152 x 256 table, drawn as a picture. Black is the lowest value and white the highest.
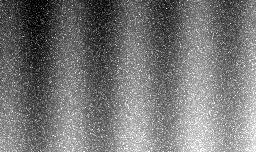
Ninth with the highest average: bottom right. Odd rows or columns: none. Mirror symmetry: none. Histogram: bell-shaped. Slope: up to the bottom right. Ninth with the lowest average: top left. Stripes: upright, repeating 4 times.
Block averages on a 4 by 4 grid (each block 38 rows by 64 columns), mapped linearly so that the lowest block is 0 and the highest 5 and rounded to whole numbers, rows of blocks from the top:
0 1 1 2
1 2 2 3
2 3 3 4
3 4 4 5
